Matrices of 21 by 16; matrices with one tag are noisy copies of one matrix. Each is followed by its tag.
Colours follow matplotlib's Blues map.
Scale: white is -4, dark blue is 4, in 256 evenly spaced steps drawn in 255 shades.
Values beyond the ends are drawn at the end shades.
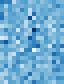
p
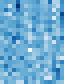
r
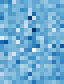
p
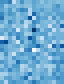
p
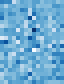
p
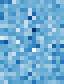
p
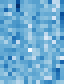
r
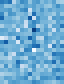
p
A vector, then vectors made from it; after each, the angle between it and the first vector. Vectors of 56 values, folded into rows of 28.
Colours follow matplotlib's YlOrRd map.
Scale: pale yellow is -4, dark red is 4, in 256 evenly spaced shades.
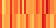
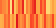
partly opposed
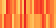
partly aligned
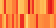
orthogonal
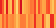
orthogonal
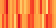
partly opposed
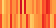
nearly parallel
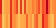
nearly parallel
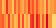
orthogonal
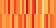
partly opposed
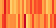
partly opposed
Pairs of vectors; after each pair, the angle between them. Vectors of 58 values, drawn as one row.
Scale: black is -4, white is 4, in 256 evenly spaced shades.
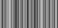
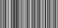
partly aligned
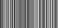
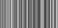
orthogonal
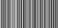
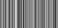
partly aligned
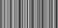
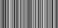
orthogonal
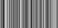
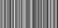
orthogonal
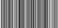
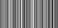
partly opposed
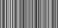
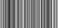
partly opposed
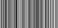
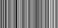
nearly parallel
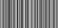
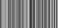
orthogonal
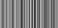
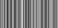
partly opposed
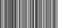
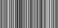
orthogonal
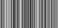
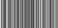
orthogonal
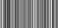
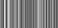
partly opposed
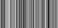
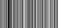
partly opposed
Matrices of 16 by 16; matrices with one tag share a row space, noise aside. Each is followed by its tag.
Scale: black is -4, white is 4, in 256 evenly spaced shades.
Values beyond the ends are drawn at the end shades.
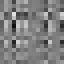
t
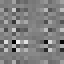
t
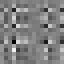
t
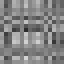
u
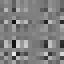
t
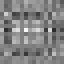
u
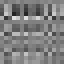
u
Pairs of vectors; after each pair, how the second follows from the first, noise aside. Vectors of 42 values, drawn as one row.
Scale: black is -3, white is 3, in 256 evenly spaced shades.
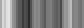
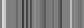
partly zeroed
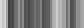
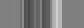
partly zeroed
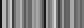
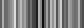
shuffled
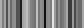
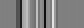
partly zeroed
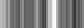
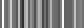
shuffled
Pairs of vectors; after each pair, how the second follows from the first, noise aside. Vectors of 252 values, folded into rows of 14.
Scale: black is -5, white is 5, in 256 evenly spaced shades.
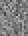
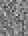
negated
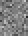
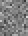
negated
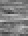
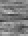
negated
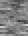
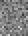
shuffled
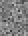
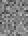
shuffled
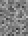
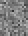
shuffled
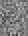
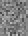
negated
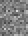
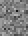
negated
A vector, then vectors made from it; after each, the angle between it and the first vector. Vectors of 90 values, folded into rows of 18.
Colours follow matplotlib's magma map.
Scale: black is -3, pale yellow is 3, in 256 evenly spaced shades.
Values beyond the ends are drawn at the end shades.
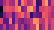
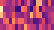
nearly opposite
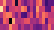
partly opposed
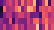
nearly parallel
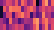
nearly parallel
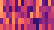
nearly opposite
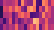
nearly parallel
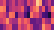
partly opposed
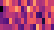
partly aligned
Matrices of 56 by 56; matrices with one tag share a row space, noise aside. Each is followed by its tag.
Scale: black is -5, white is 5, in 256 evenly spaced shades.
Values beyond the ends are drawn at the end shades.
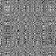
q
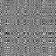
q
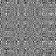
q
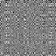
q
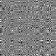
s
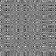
q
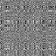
q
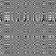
q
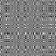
q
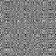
q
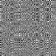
s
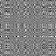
q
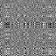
q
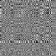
s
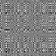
q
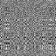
q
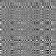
s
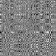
s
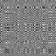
q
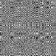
s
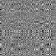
s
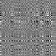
s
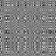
q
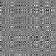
s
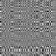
s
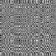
s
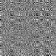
s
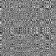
s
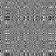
q
